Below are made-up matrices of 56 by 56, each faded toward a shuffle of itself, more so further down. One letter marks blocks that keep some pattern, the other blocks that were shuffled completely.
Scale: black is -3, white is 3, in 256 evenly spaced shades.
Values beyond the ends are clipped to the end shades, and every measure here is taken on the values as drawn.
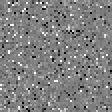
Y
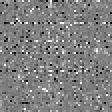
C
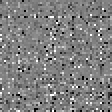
C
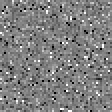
Y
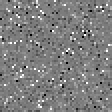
Y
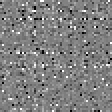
C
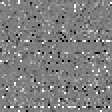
C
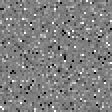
Y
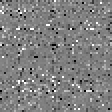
C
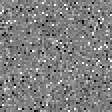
Y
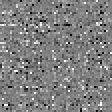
C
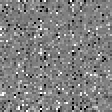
C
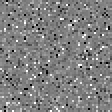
Y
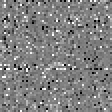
C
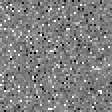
Y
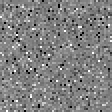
Y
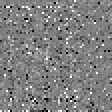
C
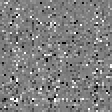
C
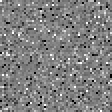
Y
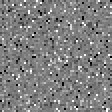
Y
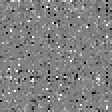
C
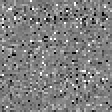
C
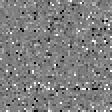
C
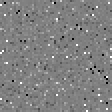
Y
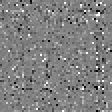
C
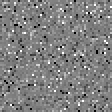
Y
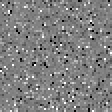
Y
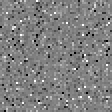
Y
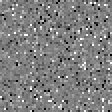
Y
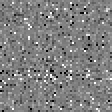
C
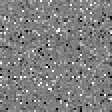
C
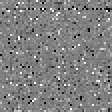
C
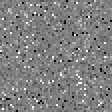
Y
